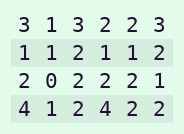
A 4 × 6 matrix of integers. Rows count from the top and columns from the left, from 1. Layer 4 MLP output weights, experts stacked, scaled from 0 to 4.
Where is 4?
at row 4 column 1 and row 4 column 4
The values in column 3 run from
2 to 3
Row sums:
14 8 9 15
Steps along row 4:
down up up down same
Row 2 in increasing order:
1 1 1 1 2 2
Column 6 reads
3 2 1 2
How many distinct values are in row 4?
3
